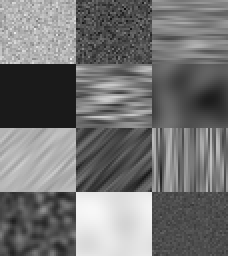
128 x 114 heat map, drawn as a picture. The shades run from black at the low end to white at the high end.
The table splits into 4 rows of 3 panels. Panel 1,1: high, fine-grained. Panel 1,2: low, fine-grained. Panel 1,3: middling, streaked across. Panel 2,1: very low, flat. Panel 2,2: middling, streaked across, strong in contrast. Panel 2,3: low, smooth. Panel 3,1: high, slanting up to the right, faint in contrast. Panel 3,2: low, slanting up to the right. Panel 3,3: middling, streaked downward, strong in contrast. Panel 4,1: low, blotchy. Panel 4,2: very high, smooth, faint in contrast. Panel 4,3: low, fine-grained, faint in contrast.
